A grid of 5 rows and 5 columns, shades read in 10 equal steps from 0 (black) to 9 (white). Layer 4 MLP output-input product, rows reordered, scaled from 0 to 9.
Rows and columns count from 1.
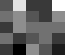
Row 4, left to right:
4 2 3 4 2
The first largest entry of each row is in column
5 2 2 1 3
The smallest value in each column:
2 0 2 2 1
